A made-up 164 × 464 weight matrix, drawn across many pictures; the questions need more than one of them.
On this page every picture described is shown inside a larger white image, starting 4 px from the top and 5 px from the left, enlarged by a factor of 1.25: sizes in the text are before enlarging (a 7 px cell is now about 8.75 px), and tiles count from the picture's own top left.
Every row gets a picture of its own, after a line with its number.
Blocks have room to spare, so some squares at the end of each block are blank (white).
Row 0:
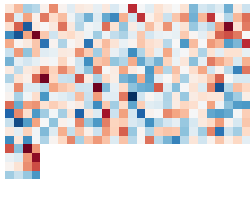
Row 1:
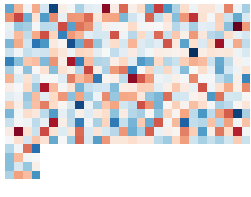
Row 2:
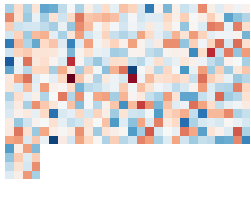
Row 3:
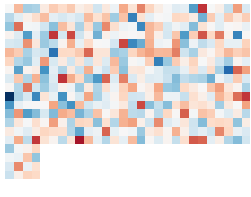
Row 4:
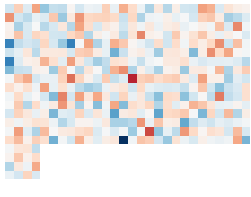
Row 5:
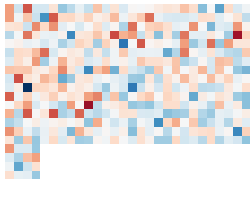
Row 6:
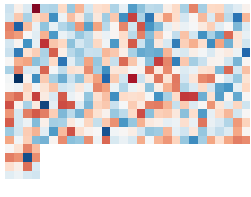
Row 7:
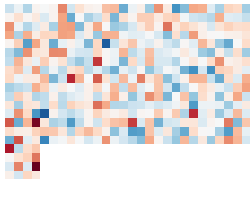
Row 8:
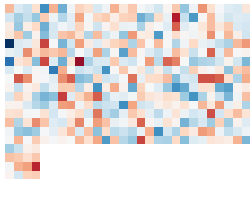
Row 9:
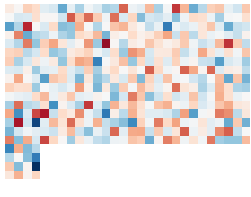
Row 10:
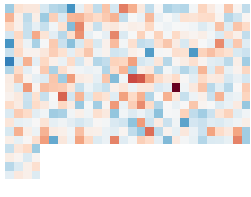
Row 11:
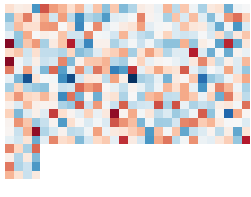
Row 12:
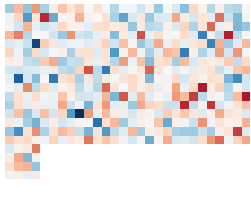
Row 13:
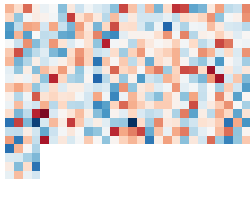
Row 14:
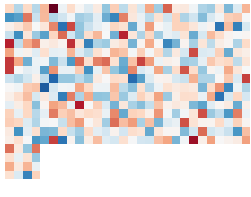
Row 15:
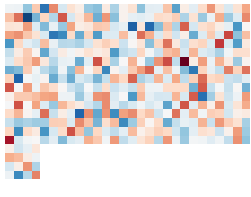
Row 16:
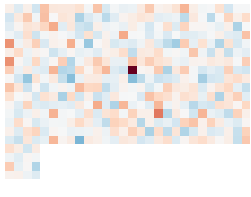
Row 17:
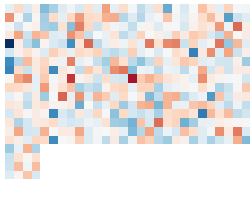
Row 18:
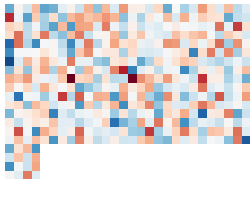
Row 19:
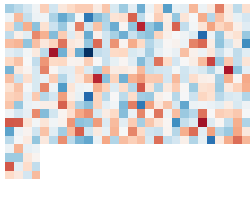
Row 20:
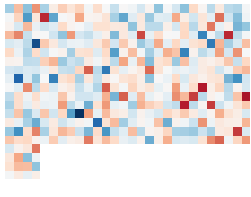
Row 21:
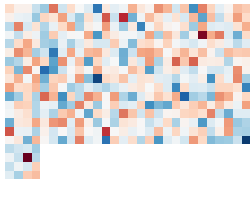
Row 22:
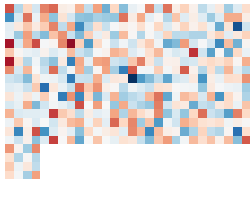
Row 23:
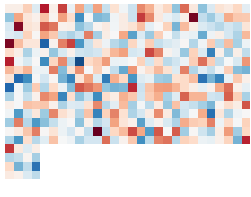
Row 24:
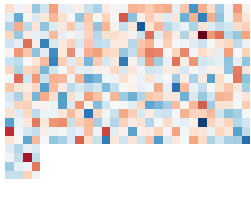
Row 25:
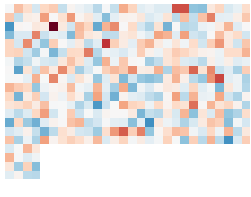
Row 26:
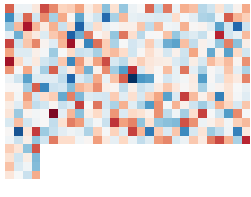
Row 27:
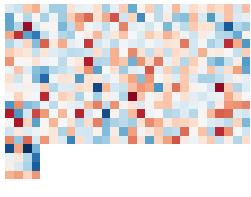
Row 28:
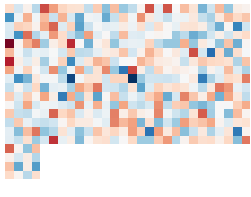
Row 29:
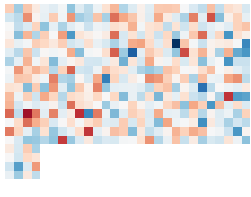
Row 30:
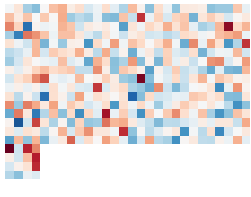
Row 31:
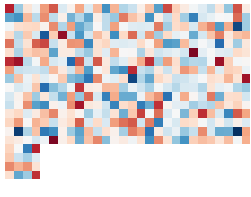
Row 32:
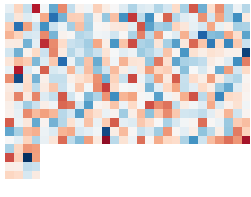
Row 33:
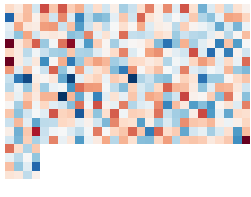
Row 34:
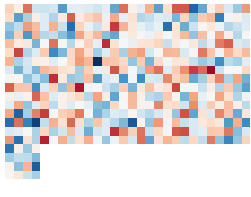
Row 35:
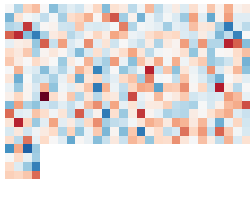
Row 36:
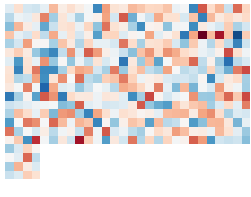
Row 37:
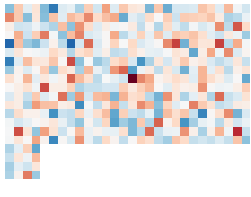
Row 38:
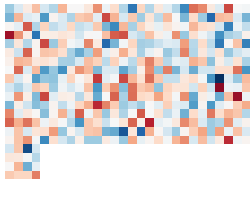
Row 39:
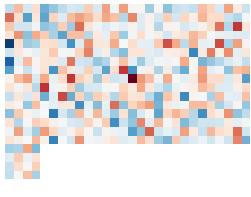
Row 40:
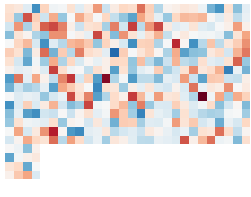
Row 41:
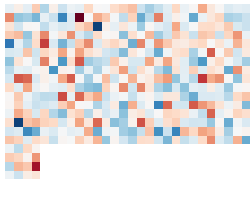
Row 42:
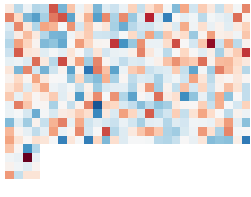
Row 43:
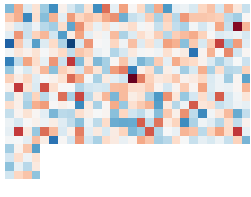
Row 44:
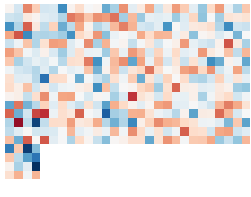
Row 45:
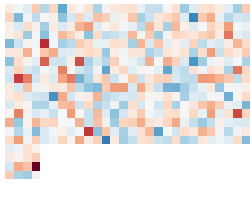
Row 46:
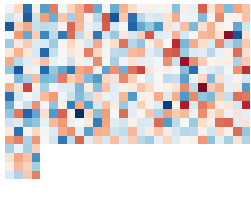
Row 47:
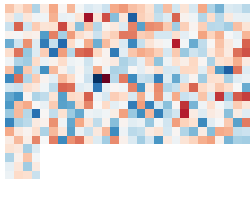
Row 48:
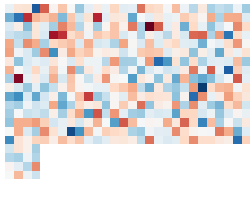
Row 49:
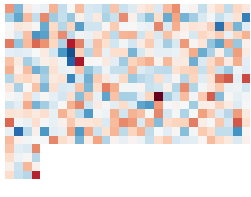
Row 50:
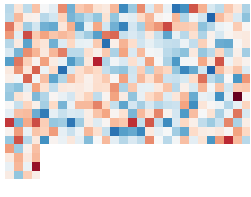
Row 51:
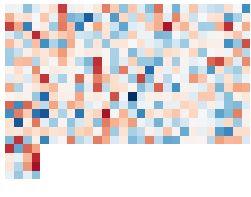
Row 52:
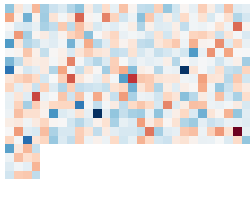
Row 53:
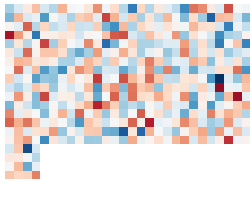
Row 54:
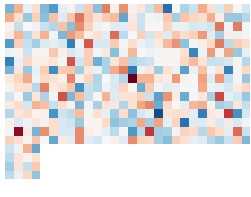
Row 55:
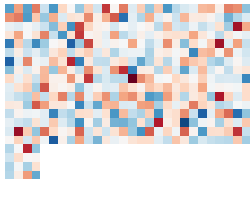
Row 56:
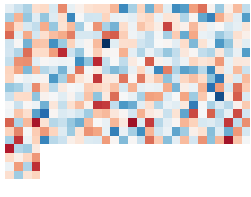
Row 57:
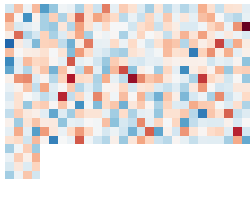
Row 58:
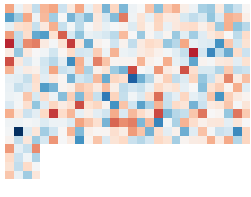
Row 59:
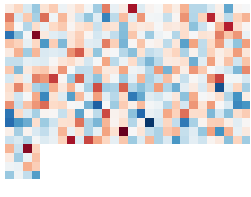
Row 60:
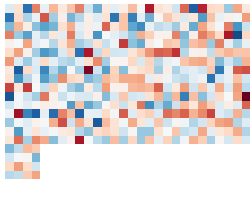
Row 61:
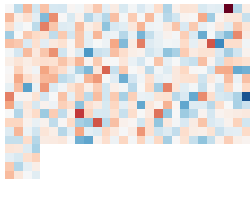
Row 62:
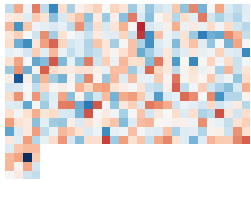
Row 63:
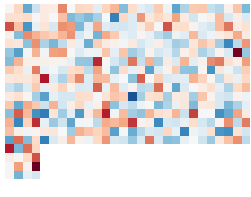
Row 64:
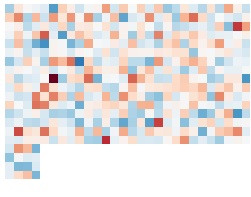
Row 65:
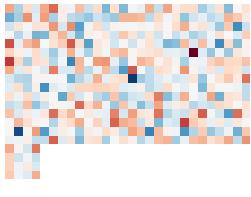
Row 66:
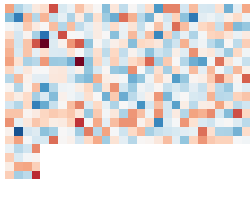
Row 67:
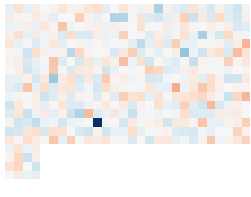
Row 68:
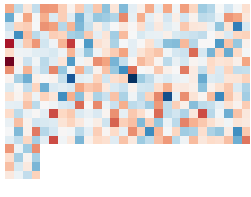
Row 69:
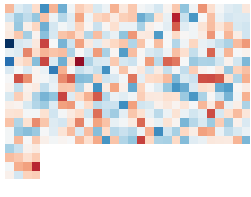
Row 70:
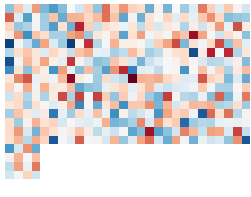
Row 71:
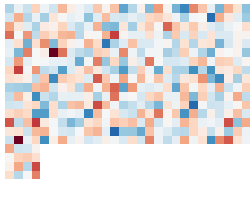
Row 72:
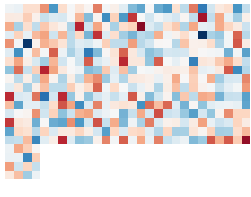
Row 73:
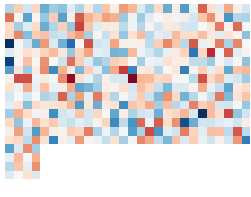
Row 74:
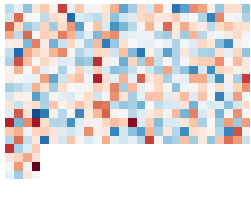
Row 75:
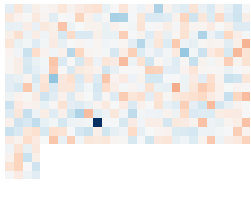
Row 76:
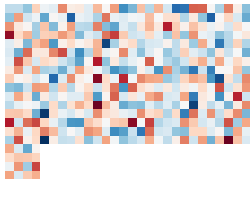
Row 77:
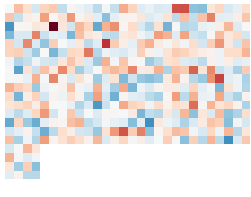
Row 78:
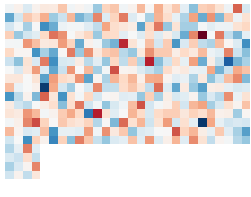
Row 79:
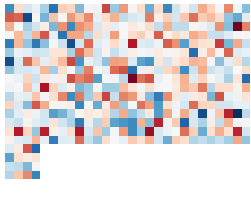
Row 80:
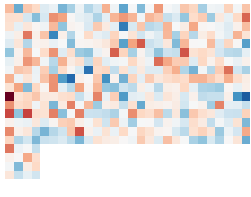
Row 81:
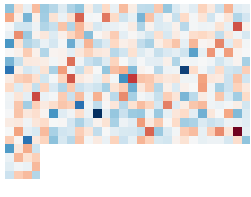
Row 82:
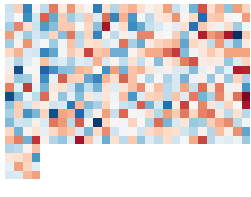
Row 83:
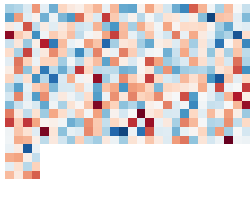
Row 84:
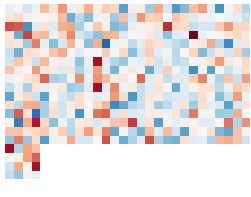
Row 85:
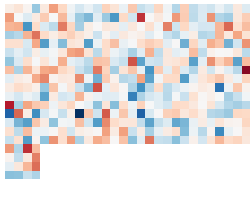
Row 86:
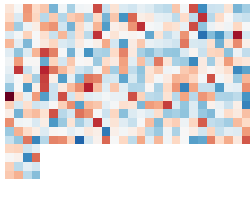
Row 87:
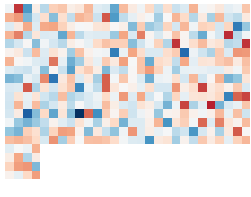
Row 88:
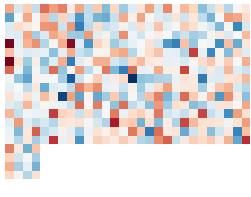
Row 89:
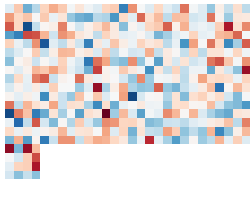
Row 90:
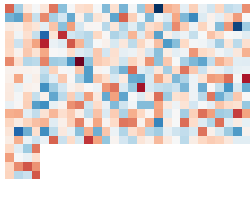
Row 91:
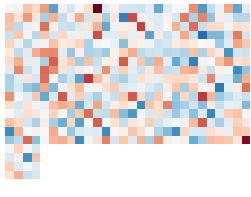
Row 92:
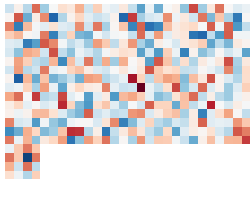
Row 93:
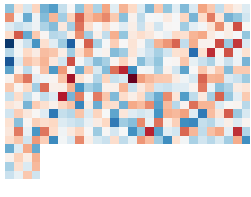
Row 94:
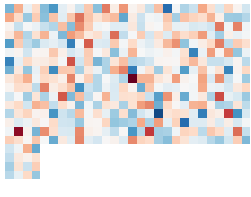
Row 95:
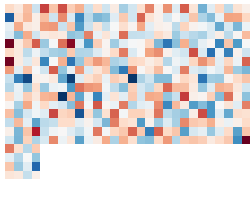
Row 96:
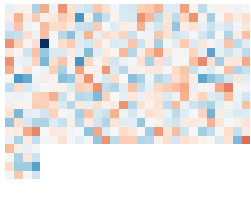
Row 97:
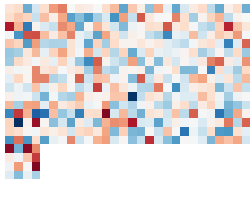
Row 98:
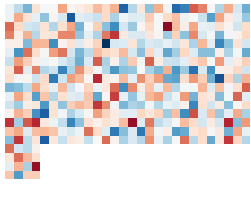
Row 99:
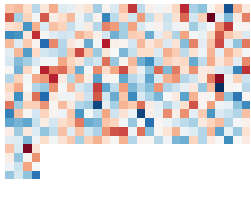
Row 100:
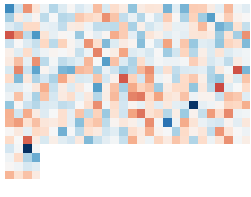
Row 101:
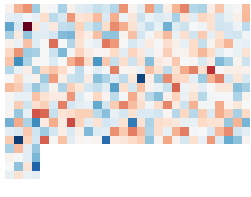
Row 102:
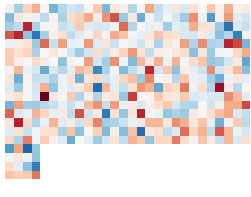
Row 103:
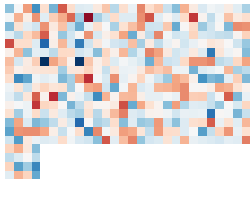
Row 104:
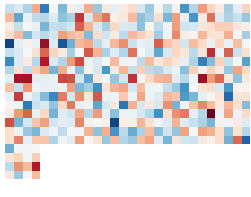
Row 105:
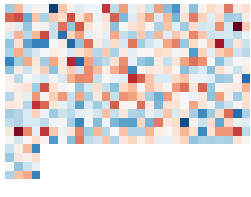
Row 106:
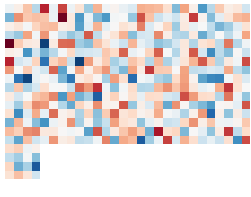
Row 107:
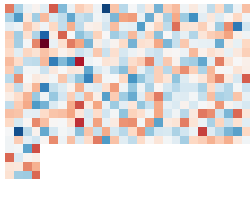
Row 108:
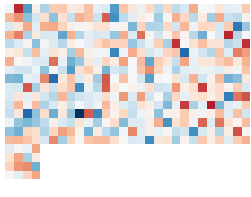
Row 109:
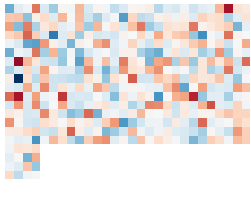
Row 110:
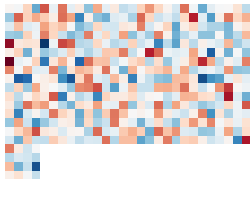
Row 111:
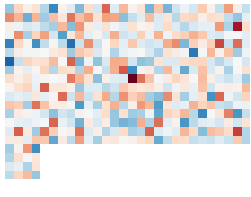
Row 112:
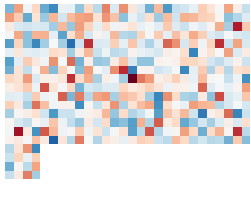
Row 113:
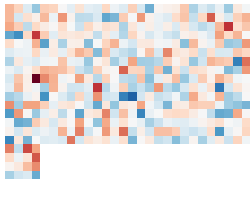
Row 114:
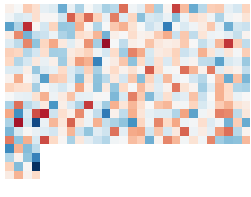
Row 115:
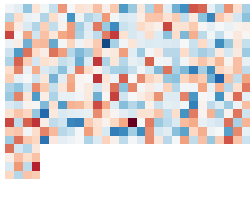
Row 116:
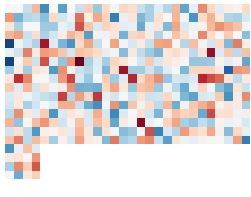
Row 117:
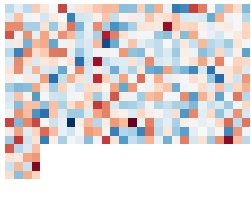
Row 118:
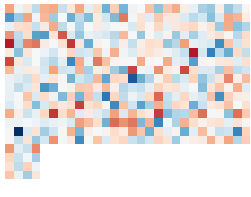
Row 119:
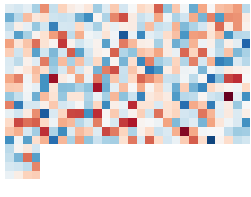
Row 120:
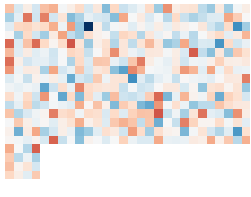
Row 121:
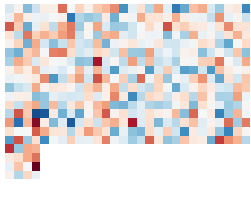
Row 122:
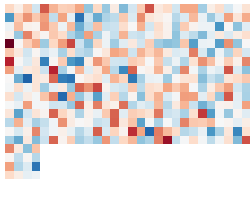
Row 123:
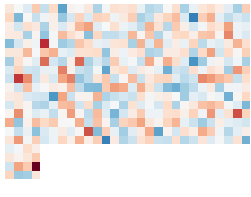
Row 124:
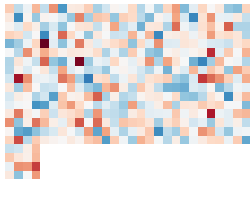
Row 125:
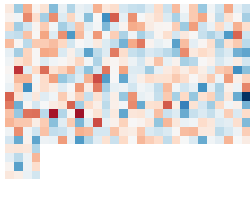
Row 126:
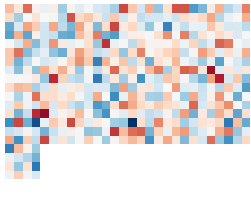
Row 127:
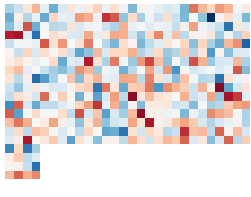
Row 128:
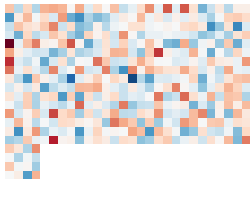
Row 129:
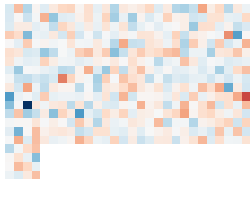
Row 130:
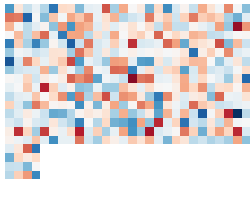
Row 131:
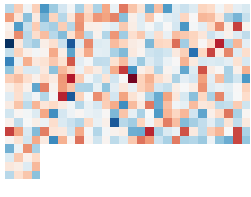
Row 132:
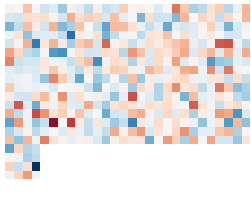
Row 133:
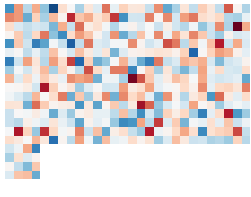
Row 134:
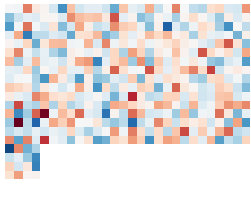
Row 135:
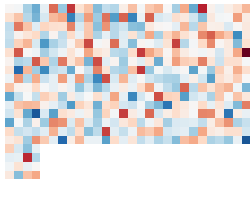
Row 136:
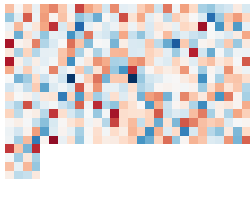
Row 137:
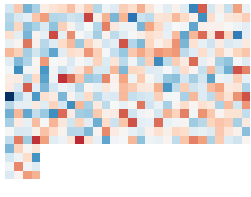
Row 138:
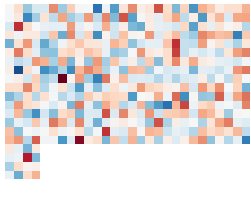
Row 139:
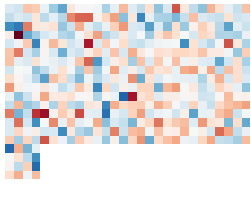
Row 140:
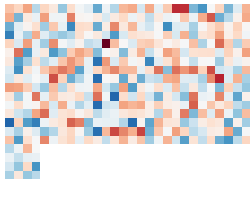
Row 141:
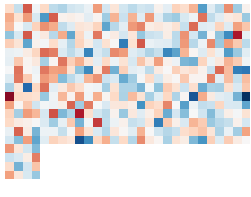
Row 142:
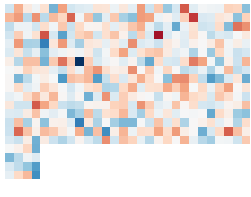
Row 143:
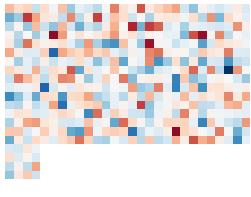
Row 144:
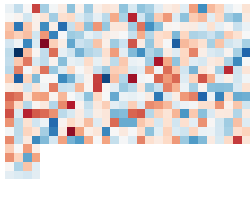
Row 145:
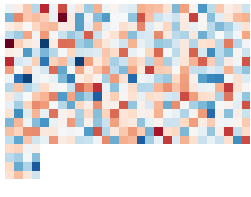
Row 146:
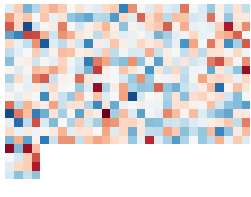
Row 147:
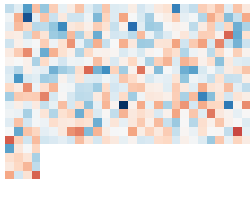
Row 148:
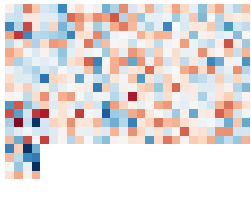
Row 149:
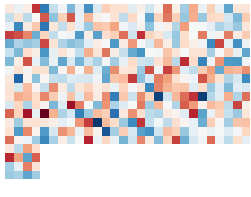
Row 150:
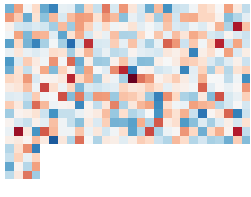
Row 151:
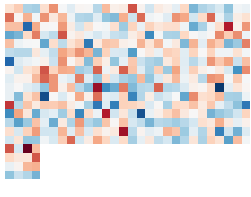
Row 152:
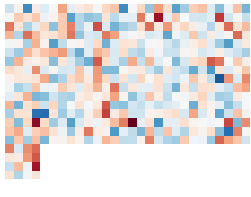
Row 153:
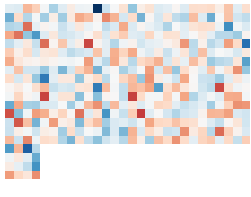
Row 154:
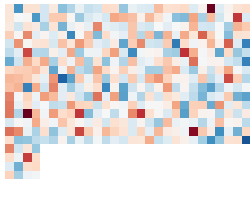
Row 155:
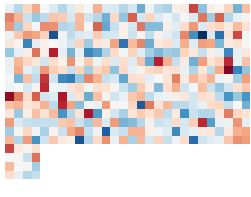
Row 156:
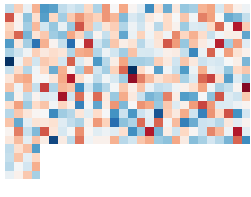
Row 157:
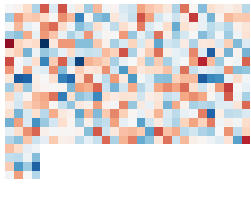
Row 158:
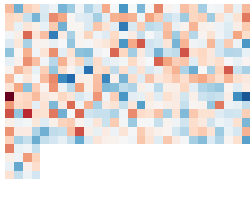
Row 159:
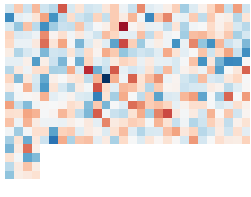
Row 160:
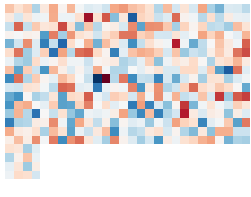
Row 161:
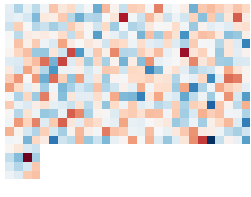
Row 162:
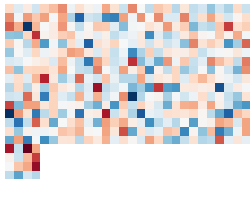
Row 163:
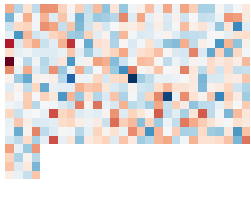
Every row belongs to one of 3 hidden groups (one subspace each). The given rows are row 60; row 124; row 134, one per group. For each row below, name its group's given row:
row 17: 124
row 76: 134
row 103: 124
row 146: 134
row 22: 124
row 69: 124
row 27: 134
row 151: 134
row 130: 124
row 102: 134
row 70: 124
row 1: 124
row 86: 60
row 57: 124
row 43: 124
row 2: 124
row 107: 124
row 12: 60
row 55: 124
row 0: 134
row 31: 124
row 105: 124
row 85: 134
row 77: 134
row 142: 124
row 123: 124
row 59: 134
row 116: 124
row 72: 60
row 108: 60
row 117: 134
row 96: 124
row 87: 60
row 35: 134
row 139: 134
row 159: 60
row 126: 134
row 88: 124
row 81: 124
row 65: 124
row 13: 134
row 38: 134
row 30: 134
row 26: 124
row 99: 134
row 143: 60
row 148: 134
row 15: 60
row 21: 60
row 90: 124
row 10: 124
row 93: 124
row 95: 124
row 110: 124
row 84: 134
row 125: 60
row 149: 60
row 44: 134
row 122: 124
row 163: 124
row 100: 134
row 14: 124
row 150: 124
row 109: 60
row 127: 134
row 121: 134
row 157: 124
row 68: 124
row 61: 60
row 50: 134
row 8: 124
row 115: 134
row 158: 60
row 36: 60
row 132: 134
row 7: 134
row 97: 134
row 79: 124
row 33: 124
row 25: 134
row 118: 124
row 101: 134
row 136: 124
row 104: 124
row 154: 60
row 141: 60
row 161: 60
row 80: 60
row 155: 60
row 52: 124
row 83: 134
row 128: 124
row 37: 124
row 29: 60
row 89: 134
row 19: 60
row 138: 60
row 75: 60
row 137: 60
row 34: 134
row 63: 134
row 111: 124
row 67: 60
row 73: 124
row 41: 124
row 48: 60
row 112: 124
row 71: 134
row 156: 124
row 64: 124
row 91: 60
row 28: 124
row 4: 124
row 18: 124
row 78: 60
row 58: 124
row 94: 124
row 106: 124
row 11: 124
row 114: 134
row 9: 134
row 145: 124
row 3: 60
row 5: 60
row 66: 124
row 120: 124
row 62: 60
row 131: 124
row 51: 134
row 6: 60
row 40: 60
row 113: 134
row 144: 60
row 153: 134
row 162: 134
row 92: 60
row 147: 60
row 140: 134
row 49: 124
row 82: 60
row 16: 124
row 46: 60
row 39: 124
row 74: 134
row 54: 124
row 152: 134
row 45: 124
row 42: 60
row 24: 60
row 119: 60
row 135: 60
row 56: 134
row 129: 60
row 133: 124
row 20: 60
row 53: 134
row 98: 134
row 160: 60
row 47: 60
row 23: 124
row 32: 60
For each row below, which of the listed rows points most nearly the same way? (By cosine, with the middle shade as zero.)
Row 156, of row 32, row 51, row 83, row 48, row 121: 32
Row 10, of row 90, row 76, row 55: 55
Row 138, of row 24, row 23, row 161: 24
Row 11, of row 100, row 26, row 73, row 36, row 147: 26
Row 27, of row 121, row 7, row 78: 78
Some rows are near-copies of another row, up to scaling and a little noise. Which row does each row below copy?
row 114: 9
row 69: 8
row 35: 102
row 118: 58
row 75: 67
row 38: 53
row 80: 158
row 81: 52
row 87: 108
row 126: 13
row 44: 148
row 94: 54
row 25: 77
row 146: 89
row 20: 12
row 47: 160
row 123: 45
